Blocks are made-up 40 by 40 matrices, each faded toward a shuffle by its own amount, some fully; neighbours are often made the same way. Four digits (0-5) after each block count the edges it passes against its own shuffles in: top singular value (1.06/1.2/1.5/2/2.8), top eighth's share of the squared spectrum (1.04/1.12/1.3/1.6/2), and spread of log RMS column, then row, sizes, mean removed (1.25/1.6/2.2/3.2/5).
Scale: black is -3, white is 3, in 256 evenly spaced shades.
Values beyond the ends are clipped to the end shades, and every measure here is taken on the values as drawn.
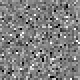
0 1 1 1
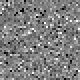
0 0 0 0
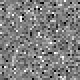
0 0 0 0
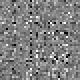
2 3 2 2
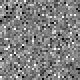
0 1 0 0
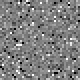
0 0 0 0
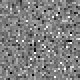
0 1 0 0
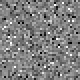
0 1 0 0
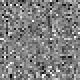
3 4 2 2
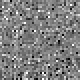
2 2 0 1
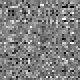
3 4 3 3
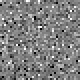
1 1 0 0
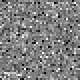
0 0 0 0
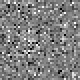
3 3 2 0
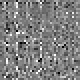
4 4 2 2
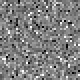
0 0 0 0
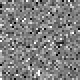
2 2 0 0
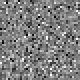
0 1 0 0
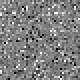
1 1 0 0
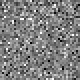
2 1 0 0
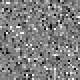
0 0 0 0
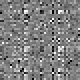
4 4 2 2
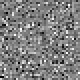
3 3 1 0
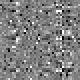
4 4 2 2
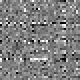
4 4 2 2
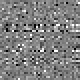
4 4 2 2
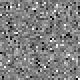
1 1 0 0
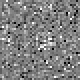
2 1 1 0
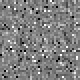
2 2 0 1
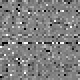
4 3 0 2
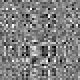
4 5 3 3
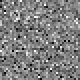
0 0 0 0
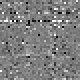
3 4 1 2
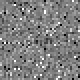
1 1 0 0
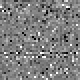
3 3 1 2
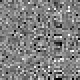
3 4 2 1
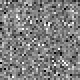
2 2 0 0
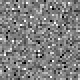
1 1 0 0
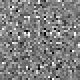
3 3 1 1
